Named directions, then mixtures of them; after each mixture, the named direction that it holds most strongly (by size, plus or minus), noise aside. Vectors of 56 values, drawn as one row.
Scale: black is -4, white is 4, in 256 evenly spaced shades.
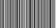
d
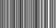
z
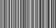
d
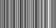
z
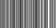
z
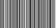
d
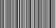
d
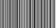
d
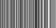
z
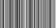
d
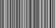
d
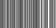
z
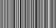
z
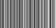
d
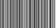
d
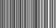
z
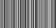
d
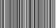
d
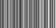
z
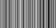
z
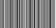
d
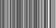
z
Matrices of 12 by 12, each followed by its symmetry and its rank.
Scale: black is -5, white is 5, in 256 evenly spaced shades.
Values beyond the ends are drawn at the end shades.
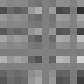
neither, rank one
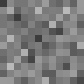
symmetric, full rank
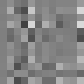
neither, rank two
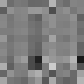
neither, rank two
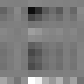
neither, rank one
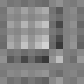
symmetric, rank one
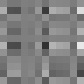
neither, rank one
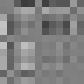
antisymmetric, rank two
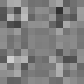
antisymmetric, rank two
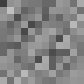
symmetric, full rank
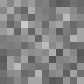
symmetric, full rank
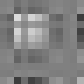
symmetric, rank one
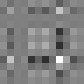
symmetric, rank one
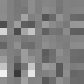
neither, rank two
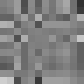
antisymmetric, rank two
